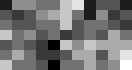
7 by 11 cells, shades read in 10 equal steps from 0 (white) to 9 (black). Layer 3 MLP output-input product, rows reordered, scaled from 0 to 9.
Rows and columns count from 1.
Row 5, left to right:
6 5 6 7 9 2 4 2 3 3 3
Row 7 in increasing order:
0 2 3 4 5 5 5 5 5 6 9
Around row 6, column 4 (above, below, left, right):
7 6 5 7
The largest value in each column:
8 7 6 7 9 7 6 8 6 7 8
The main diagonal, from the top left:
8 7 6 6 9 6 5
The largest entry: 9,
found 2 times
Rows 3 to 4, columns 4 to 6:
5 5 2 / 6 5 7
